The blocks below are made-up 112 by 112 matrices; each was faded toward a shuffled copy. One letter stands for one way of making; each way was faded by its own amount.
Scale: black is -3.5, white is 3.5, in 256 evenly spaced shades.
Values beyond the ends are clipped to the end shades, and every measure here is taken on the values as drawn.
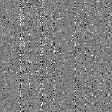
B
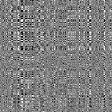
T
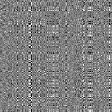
T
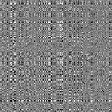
T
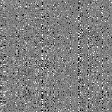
B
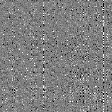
B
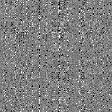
B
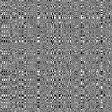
T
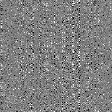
B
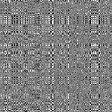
T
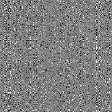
B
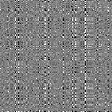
T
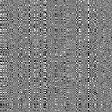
T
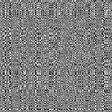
T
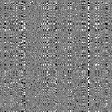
T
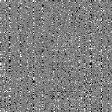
B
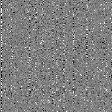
B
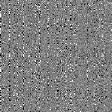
B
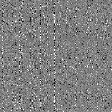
B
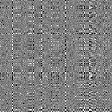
T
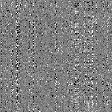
B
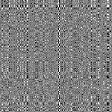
T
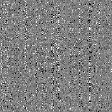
B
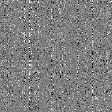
B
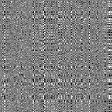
T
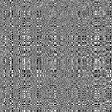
T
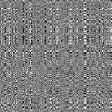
T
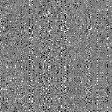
B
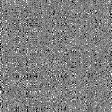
B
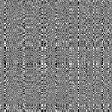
T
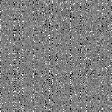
B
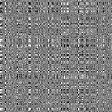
T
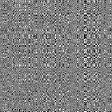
T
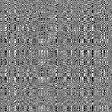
T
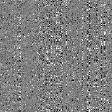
B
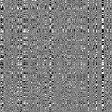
T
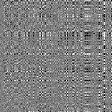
T
